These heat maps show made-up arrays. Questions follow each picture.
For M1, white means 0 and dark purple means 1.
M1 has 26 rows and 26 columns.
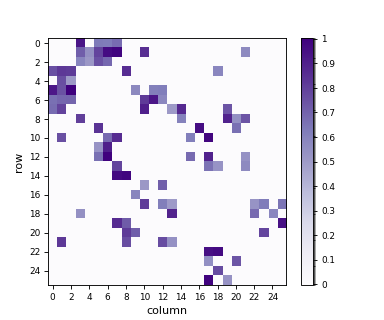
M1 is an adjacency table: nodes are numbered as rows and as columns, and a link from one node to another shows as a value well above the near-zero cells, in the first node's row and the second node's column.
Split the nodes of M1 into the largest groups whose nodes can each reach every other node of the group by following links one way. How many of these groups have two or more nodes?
1
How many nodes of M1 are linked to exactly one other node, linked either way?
2
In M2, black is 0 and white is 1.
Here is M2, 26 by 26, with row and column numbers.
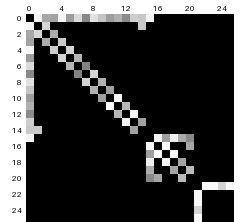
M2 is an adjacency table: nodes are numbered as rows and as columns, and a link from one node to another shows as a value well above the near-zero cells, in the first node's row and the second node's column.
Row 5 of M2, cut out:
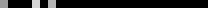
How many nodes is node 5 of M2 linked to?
3
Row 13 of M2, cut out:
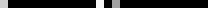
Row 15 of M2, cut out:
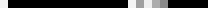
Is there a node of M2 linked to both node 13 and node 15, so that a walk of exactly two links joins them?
yes
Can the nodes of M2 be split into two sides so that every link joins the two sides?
no
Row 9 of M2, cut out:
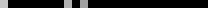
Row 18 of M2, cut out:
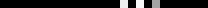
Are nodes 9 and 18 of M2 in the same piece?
yes
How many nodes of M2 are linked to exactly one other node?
4
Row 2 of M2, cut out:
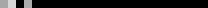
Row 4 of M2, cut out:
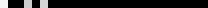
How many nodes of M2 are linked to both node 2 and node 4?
2
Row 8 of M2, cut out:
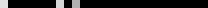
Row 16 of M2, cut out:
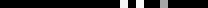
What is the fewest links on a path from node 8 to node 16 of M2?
3
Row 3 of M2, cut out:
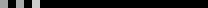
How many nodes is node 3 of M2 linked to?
3
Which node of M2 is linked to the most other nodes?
node 0
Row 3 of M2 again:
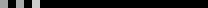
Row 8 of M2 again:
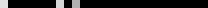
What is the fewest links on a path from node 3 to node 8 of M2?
2
